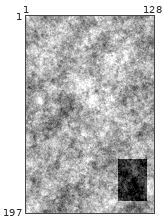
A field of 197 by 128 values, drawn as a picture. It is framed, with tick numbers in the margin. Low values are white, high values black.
Ninth with the lowest average: centre. Histogram: skewed, a long tail of high values. Mirror symmetry: none. Odd patch: higher, in the bottom right. Ninth with the highest average: bottom right.
